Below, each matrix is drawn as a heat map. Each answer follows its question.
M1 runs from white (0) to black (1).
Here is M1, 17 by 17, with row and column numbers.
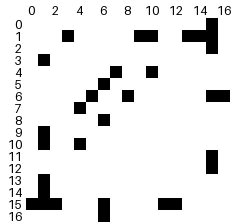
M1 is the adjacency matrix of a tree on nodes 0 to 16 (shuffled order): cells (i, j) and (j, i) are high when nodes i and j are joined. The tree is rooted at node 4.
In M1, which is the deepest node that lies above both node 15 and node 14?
1
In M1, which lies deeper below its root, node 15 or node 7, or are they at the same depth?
node 15
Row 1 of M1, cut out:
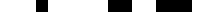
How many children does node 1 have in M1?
5
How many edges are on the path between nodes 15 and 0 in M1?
1
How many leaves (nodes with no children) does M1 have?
12
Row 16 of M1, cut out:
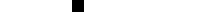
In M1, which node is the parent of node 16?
6
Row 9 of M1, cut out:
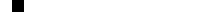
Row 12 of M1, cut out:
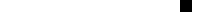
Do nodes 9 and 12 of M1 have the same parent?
no
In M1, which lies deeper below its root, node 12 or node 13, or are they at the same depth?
node 12
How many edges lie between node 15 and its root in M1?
3
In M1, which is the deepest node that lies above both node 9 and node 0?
1
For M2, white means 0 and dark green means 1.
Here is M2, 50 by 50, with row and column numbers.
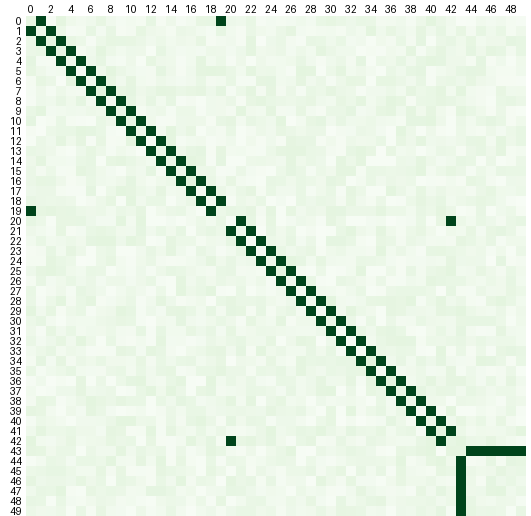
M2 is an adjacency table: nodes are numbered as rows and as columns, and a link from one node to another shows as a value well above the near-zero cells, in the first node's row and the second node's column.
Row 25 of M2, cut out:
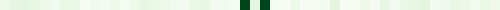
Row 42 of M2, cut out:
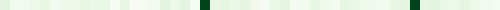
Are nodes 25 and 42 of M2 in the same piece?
yes
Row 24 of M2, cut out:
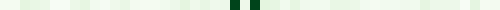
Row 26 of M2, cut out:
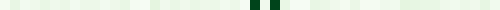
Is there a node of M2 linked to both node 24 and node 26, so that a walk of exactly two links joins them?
yes
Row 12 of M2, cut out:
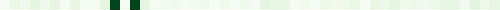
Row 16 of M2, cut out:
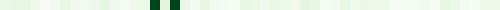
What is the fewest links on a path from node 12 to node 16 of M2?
4
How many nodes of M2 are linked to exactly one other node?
6
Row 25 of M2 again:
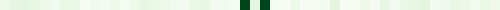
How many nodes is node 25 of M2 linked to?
2
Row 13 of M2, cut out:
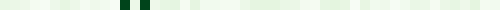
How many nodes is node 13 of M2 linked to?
2
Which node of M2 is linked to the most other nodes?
node 43
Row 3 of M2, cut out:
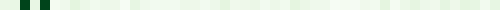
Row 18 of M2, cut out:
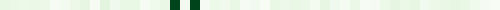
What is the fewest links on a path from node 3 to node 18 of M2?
5
